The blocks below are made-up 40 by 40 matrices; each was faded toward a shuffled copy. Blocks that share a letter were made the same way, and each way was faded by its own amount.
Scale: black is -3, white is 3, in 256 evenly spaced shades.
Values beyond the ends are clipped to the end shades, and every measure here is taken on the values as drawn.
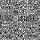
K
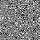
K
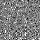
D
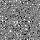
D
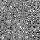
K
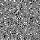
K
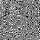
K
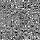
K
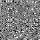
D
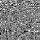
K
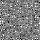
D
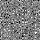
D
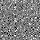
D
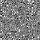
D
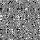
D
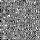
K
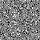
D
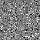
D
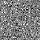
K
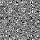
K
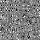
D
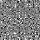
K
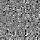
K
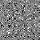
K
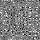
D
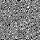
K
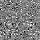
K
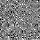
K
